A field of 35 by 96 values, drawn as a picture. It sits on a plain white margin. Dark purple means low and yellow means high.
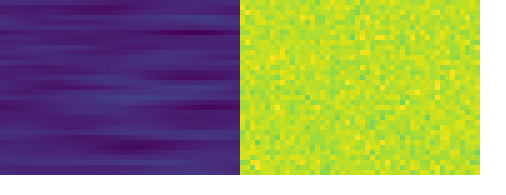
The table splits into one row of 2 panels. Panel 1,1: very low, streaked across, faint in contrast. Panel 1,2: very high, fine-grained, faint in contrast.
